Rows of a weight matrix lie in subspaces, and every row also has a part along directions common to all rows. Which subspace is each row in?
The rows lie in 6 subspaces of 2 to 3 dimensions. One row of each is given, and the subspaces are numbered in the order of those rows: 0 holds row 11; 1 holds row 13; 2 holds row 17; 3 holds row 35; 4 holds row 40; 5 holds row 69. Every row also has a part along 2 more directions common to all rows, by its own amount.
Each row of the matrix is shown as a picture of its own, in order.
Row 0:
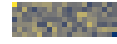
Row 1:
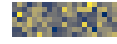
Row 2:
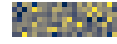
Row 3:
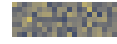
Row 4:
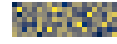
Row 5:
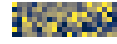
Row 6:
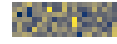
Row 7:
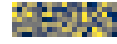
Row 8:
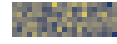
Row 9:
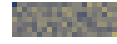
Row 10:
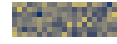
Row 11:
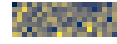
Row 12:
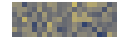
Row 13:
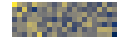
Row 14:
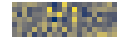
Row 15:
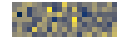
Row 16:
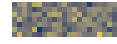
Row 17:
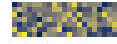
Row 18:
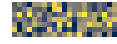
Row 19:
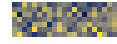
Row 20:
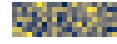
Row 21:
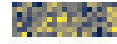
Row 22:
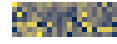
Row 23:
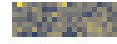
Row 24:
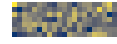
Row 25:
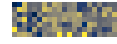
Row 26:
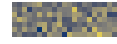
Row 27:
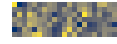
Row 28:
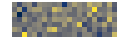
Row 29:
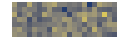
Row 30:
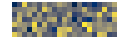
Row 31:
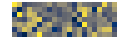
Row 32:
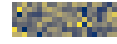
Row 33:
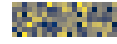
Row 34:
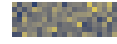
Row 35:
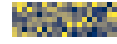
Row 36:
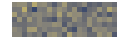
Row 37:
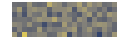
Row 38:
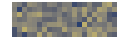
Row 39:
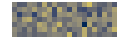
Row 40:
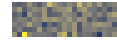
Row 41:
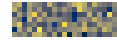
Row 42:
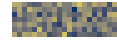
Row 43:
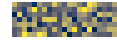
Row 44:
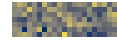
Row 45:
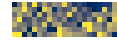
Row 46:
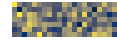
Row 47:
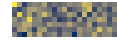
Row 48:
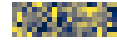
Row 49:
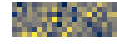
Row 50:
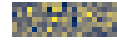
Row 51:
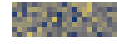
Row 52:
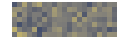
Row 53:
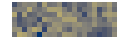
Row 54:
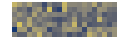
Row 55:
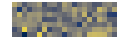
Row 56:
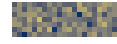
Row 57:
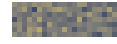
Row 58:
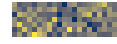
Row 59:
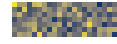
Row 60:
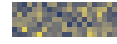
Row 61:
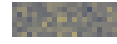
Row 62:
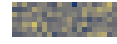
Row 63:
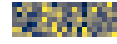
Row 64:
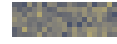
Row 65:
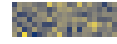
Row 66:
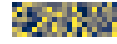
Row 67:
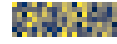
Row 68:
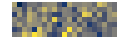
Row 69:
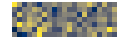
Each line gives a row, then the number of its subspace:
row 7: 1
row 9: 1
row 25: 0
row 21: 5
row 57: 1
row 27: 4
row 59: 1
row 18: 2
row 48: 5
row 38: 3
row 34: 0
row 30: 0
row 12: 0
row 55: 3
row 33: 4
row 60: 3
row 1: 1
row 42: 3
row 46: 4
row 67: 4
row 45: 0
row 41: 0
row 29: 1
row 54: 2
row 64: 3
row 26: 3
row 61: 5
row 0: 1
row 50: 2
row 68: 4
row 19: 0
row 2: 0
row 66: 2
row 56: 1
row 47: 5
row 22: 1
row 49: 4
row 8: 2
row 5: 0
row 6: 2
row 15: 2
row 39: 5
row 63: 2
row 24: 0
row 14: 2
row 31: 2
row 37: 4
